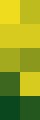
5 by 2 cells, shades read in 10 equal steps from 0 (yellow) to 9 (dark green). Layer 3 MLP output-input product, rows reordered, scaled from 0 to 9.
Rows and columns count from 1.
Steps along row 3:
up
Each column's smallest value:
0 1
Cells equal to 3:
1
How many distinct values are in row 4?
2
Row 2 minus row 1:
1 -1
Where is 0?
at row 1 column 1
